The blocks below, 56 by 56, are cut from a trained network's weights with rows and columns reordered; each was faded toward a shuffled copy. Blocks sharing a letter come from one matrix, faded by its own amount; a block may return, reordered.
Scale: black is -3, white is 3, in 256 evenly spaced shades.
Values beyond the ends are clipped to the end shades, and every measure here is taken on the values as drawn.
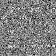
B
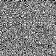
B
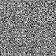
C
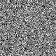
B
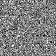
B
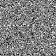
B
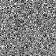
C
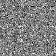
B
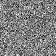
B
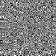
C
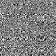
C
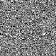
C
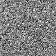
B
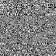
C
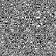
C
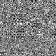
C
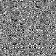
C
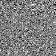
C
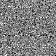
B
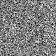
B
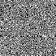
C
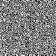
C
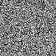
B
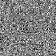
C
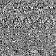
C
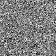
B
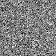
B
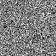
B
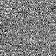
C
